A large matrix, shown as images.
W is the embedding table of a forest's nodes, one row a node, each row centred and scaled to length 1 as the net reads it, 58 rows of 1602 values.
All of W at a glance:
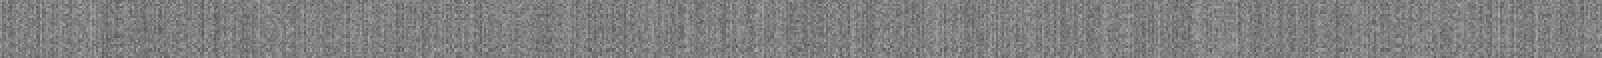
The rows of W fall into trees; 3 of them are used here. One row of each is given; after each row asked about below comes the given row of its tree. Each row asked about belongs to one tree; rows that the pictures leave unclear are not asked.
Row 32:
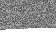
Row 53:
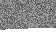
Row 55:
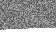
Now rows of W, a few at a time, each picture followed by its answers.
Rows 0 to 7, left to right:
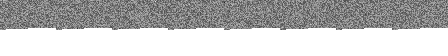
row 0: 55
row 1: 53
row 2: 53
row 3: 55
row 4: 32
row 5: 32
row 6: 55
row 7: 55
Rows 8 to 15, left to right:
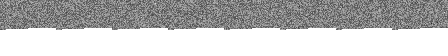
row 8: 32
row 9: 55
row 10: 53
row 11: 55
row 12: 53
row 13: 55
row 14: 32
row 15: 32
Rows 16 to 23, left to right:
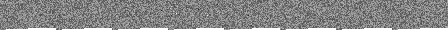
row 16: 53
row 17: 32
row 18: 55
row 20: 55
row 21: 32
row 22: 32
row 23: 55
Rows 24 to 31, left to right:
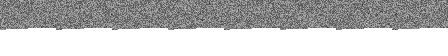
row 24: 53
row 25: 32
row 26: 32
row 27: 55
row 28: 32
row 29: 53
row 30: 53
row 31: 32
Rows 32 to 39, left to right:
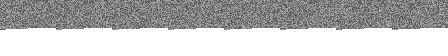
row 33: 55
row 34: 55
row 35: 53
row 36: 53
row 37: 55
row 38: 32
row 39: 53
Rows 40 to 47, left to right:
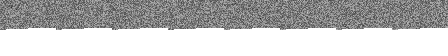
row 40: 32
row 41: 53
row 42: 55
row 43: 32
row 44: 53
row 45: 55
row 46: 55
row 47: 55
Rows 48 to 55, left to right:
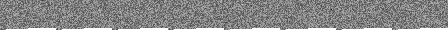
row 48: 32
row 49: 32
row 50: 32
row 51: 32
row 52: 55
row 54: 32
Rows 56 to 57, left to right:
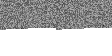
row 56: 53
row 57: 55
